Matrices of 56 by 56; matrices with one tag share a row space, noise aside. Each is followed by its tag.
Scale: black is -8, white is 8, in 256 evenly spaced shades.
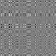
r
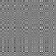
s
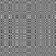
r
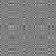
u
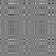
u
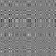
r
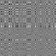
r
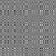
s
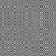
s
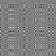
u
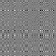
s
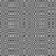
u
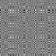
u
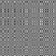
s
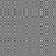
s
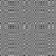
u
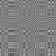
u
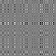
s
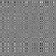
s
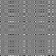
u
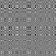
r
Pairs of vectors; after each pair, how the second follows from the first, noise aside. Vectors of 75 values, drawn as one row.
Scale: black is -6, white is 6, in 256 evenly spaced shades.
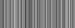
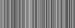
negated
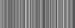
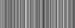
copied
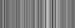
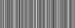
shuffled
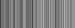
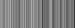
reversed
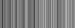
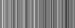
negated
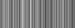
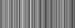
copied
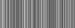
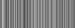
sign-scrambled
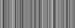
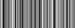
scaled up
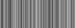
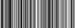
scaled up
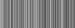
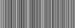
wrapped around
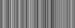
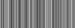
sign-scrambled
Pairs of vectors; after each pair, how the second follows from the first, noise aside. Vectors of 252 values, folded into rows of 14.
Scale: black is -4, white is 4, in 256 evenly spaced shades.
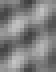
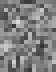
sign-scrambled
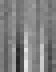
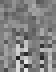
sign-scrambled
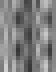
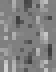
partly zeroed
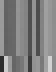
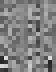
sign-scrambled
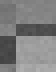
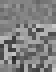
sign-scrambled
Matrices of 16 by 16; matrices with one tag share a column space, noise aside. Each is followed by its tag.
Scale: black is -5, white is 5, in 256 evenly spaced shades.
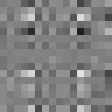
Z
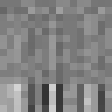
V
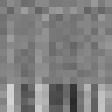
V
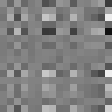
Z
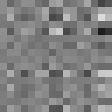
Z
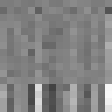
V
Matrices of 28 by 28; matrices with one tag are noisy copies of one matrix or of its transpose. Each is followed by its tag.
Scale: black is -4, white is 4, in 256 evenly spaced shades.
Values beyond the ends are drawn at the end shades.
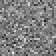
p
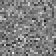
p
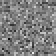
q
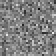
q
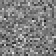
p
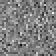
p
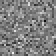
p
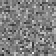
q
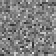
q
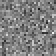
q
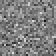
p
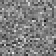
p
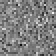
p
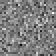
p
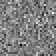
p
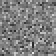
q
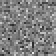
q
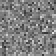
q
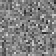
q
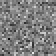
q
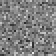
q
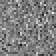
p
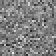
p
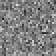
q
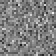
p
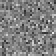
q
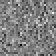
p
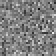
q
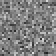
q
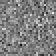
p
